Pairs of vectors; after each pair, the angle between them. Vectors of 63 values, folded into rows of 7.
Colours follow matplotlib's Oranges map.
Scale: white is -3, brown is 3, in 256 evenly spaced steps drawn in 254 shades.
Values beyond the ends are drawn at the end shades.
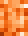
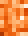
nearly parallel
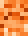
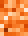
nearly opposite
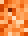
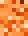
orthogonal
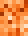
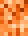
nearly parallel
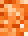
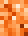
partly opposed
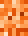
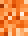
nearly opposite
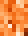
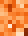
nearly parallel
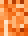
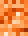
partly aligned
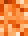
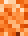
nearly opposite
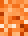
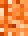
partly opposed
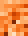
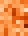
partly aligned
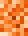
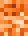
orthogonal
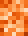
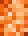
partly aligned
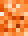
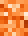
partly aligned
